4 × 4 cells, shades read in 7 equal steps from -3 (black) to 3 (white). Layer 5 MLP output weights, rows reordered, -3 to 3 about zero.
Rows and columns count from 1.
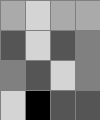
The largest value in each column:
2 2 2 1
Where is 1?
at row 1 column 1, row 1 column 3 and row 1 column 4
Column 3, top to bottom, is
1 -1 2 -1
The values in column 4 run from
-1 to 1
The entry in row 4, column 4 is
-1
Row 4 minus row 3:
2 -2 -3 -1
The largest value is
2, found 4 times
